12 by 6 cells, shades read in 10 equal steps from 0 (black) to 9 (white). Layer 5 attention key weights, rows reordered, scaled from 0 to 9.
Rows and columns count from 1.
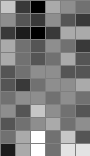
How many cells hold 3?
13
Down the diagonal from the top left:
7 3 0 5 6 3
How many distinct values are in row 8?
2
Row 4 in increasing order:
2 3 4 4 5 6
